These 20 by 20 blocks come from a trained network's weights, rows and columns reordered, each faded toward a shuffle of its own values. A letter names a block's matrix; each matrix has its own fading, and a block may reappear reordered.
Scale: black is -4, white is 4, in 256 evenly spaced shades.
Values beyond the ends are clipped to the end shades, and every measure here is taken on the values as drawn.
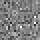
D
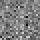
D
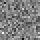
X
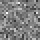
X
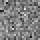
X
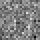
X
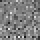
D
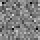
X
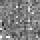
X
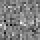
D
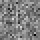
X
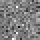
D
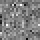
D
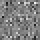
D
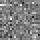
D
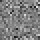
D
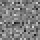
D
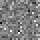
X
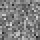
X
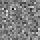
X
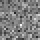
X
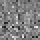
D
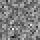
X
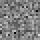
X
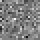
D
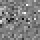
D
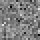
X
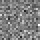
X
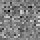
D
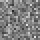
X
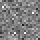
X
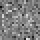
D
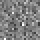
D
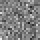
X
